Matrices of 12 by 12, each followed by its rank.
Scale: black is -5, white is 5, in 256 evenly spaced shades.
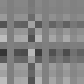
one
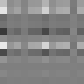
one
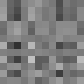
two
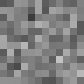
full rank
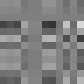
one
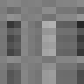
one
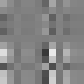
one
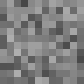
full rank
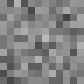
full rank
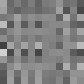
two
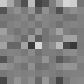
two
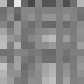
two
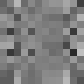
two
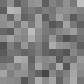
full rank
